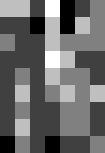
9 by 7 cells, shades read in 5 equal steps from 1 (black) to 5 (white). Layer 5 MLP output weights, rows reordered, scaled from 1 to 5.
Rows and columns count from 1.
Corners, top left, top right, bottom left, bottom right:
4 3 1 3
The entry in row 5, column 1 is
2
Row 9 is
1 3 2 1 2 2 3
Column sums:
20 27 17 30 24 25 24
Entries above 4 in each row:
1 0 0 1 0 0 0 0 0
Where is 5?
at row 1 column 4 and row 4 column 4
